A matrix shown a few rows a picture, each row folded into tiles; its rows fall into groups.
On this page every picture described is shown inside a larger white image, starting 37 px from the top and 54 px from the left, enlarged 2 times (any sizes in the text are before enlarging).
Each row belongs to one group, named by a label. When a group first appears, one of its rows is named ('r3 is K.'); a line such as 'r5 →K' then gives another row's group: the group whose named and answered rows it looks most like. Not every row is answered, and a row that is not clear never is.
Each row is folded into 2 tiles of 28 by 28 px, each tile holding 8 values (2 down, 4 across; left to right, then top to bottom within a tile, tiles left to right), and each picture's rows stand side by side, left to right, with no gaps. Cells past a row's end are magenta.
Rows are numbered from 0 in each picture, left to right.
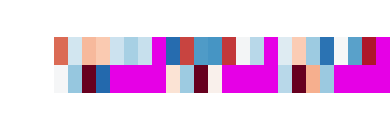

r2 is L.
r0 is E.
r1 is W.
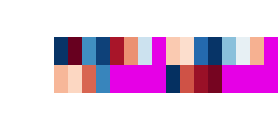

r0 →W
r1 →L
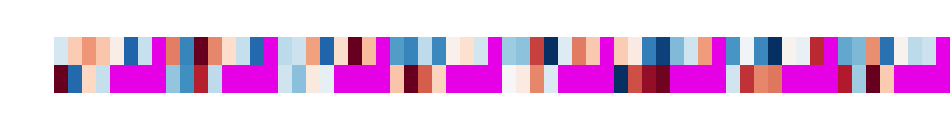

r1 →E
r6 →L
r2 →W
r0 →E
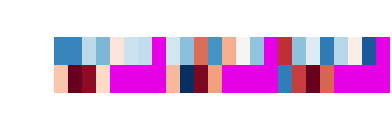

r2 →L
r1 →E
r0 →L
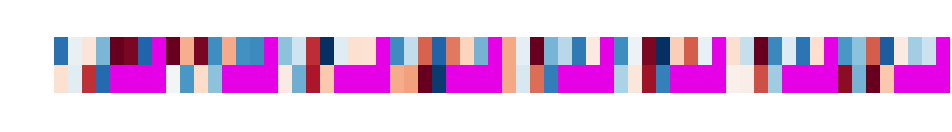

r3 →W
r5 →W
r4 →E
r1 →E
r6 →E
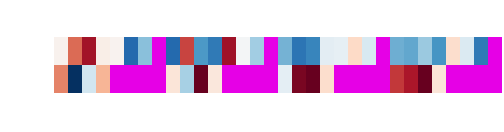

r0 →E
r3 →L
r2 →L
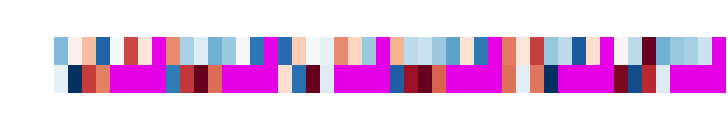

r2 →W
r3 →L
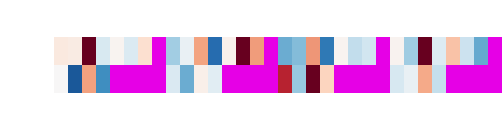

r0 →E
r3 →E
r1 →W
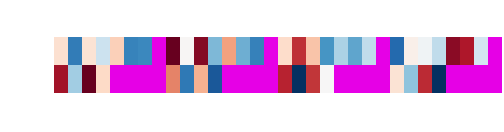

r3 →W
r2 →E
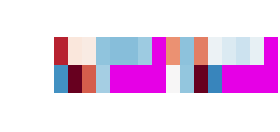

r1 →E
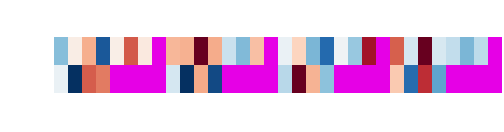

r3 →E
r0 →W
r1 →E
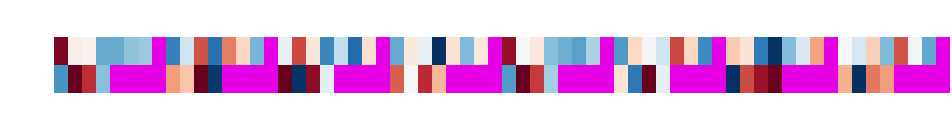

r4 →L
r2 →E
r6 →L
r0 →L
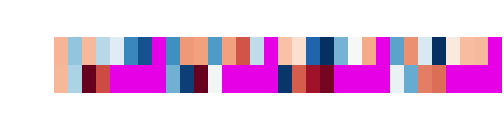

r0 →E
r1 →W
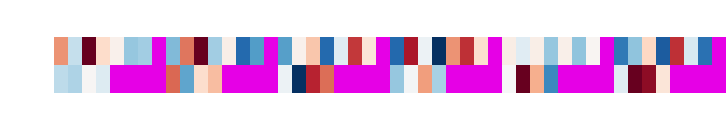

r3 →W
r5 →L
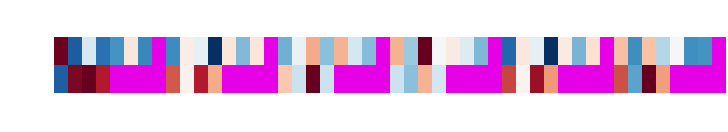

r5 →E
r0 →L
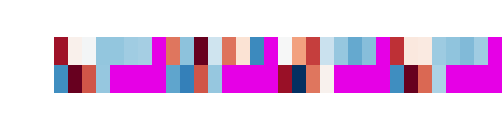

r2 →E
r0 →L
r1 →E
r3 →L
